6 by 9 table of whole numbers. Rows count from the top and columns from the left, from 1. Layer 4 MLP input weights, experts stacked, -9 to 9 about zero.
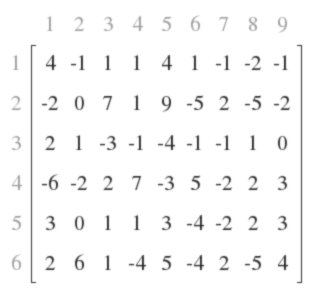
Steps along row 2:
up up down up down up down up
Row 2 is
-2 0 7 1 9 -5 2 -5 -2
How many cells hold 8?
0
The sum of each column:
3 4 9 5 14 -8 -2 -7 7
